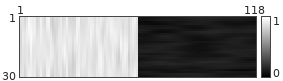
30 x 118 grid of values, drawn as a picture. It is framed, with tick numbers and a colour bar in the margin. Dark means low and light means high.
The table splits into one row of 2 panels. Panel 1,1: very high, streaked downward, faint in contrast. Panel 1,2: very low, streaked across, faint in contrast.
